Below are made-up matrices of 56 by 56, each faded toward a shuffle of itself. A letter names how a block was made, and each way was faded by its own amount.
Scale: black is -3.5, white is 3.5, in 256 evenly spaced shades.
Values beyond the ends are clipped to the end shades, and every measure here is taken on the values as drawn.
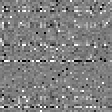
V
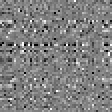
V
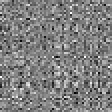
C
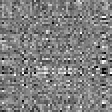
C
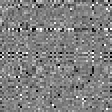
V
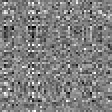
C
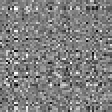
C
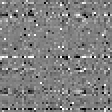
V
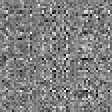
C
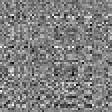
C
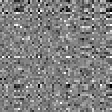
V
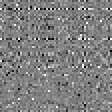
V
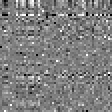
V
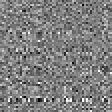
C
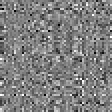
C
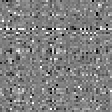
V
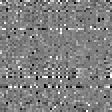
V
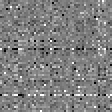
V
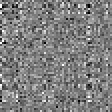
C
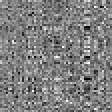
C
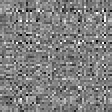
C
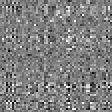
V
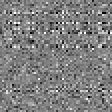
V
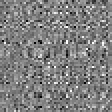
C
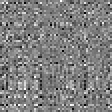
C
